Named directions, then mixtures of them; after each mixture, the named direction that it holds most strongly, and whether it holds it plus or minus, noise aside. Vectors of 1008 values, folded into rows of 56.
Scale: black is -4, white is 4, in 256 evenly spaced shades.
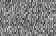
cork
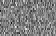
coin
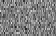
coin, minus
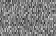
cork, plus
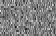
coin, minus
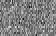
cork, plus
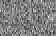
cork, plus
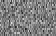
coin, minus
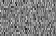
coin, minus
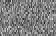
cork, plus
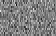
coin, minus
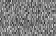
cork, plus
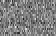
coin, plus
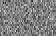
cork, plus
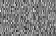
coin, minus
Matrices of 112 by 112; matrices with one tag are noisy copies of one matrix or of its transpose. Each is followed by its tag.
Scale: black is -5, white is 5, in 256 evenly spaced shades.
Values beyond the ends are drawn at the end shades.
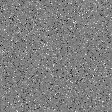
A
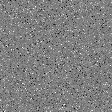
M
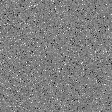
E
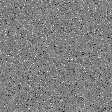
E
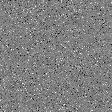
M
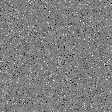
M
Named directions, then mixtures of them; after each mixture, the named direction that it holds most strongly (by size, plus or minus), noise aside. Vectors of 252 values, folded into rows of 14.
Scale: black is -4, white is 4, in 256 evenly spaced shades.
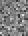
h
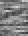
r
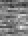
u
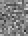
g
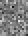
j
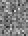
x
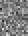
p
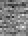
u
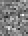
h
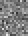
p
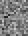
p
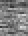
u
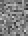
g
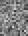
g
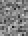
h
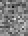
j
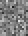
j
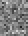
x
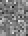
j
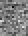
j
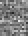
j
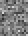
j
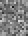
j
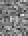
h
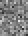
j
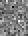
j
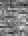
u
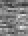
u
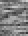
r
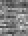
u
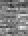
u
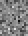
j
